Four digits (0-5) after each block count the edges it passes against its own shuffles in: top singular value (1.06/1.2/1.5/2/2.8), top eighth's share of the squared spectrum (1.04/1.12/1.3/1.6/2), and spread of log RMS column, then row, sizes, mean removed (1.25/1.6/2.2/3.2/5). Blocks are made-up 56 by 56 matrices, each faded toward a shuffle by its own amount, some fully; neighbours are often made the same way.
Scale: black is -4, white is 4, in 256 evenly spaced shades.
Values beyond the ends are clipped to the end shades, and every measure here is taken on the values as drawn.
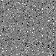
1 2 2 0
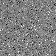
0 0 0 0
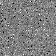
0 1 1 0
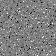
0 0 0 0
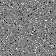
0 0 0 0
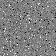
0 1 0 0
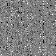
2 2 2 0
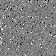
2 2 0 0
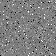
0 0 0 0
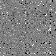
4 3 1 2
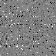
3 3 1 1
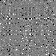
3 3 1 2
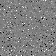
2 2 1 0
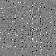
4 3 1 1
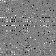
4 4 1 2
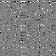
4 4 2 2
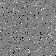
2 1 0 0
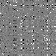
4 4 2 2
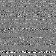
3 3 0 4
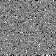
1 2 0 2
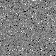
0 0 0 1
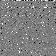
2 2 0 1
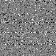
2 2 0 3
